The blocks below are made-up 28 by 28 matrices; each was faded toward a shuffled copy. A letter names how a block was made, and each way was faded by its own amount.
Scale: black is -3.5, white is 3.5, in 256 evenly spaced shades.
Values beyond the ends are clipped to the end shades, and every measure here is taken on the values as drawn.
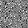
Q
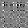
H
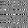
H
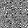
Q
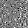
Q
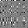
H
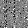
Q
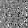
Q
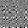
H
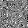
Q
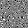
Q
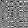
H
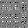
H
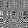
H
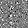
Q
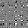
H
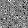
Q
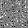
Q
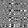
H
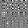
H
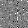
Q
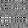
H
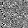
Q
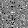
Q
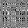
H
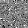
Q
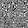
Q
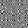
H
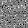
Q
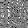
Q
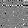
H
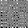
H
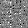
Q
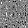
Q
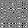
H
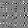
H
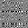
H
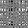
H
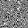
Q
